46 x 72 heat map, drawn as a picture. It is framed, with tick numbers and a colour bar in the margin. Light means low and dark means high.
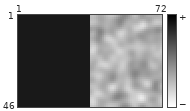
It is made of 1 by 2 panels. Panel 1,1: very high, flat. Panel 1,2: low, blotchy.
